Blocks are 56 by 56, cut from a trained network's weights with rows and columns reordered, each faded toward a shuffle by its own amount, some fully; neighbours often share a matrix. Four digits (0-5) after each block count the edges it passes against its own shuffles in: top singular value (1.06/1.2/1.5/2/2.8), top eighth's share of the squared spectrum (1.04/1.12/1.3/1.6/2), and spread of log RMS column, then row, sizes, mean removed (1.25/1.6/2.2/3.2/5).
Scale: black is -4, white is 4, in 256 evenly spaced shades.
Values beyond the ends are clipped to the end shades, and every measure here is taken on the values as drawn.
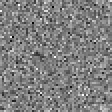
0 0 0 0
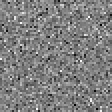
0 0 0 0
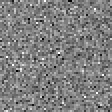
0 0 0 0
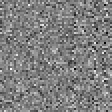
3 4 2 1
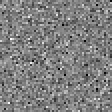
0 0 0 0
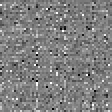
2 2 2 0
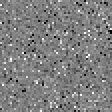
0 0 0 0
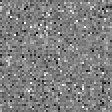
1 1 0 0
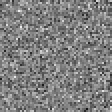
2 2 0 0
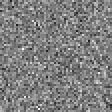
0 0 0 0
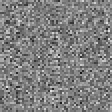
3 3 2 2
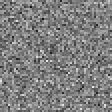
0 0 0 0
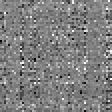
3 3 3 0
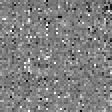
2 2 2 0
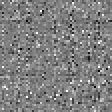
2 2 2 0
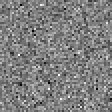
1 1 0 0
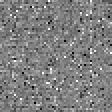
1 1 1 0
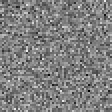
1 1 0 0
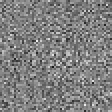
3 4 1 2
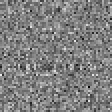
3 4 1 2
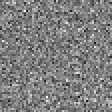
2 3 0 1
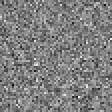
2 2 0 1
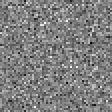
0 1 0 0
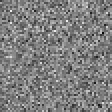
2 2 0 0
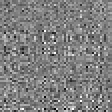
3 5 3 3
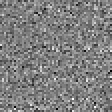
2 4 2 2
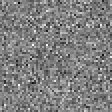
2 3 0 1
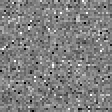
2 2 0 0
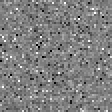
1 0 0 0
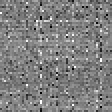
2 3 3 0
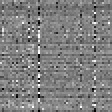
3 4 3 0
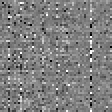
3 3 3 0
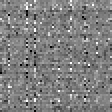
3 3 3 0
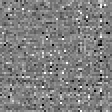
2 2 2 0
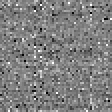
2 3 2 0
